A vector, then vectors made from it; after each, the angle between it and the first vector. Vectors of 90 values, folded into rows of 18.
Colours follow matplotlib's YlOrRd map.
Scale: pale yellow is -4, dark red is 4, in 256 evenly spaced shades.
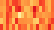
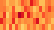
nearly opposite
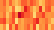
nearly opposite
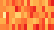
partly aligned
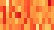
partly opposed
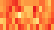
nearly parallel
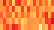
orthogonal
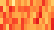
orthogonal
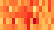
partly opposed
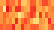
partly aligned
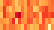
partly opposed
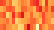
partly opposed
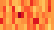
nearly opposite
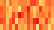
nearly opposite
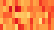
partly aligned
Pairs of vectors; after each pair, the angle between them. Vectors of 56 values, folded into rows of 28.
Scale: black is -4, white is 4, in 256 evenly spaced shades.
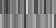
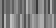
partly aligned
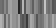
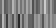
orthogonal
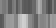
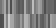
partly aligned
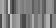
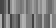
nearly opposite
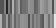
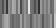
partly aligned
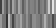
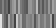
partly aligned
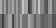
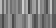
nearly parallel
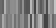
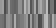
nearly opposite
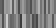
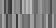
partly opposed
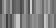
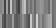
orthogonal
